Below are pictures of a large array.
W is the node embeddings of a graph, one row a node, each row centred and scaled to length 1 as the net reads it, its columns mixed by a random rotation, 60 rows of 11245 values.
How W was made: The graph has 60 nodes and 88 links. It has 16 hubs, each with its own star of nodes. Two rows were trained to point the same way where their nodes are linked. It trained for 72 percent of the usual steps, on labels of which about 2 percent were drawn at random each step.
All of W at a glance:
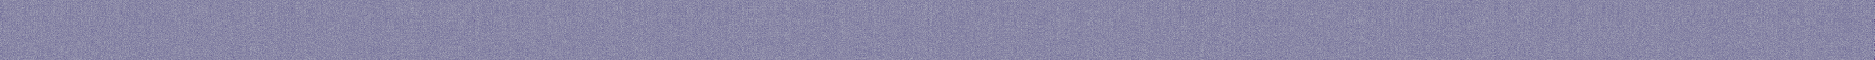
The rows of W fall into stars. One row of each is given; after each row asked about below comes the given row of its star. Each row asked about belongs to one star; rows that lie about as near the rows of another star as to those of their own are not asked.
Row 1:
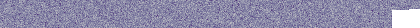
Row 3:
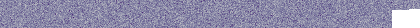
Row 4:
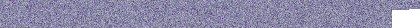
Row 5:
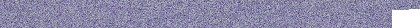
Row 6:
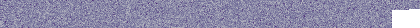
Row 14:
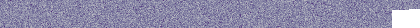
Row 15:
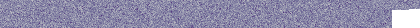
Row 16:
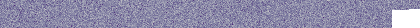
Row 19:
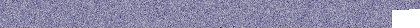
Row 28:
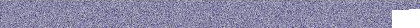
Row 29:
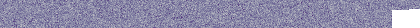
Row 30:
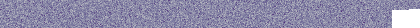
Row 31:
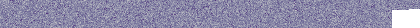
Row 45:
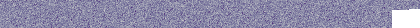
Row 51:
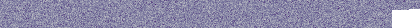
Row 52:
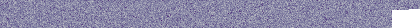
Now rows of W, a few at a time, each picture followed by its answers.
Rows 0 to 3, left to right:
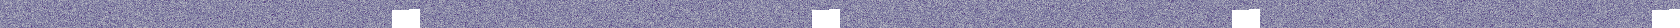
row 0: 4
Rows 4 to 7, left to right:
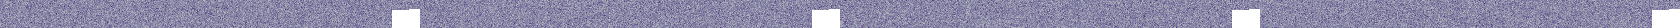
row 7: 3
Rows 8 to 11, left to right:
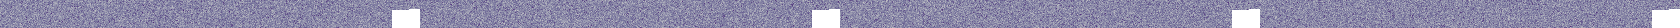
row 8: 3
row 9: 6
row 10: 51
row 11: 30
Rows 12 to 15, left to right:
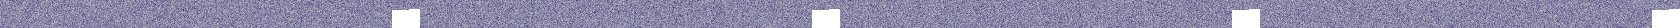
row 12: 51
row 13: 14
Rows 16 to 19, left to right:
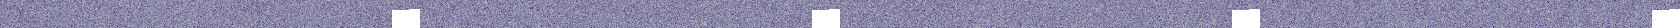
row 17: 14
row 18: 6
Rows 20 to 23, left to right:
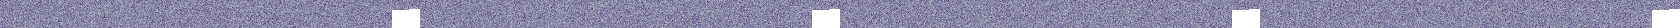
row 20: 14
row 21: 19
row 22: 52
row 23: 19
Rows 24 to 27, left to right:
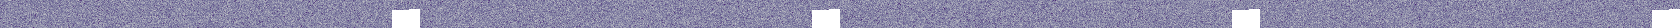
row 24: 28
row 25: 51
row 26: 31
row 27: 51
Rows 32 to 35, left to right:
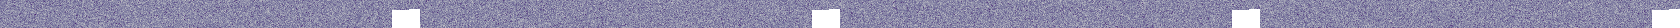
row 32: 16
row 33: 29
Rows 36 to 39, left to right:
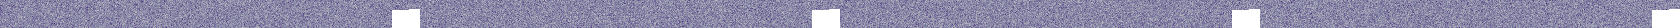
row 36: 6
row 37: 28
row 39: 3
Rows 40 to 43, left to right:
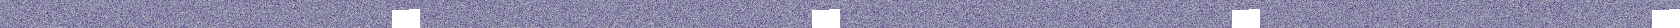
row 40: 30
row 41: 1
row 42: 31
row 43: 45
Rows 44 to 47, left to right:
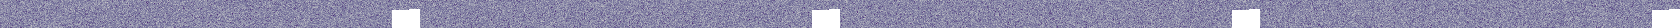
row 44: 30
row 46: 4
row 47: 14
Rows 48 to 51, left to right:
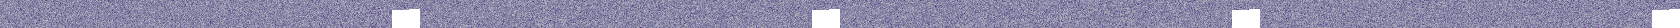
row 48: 52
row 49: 5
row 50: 45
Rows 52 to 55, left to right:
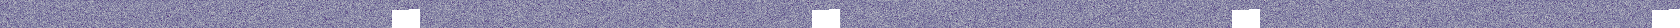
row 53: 6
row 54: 5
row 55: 52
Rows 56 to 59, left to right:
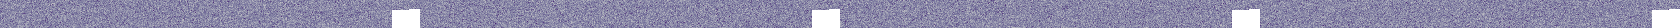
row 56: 45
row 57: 15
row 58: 4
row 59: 45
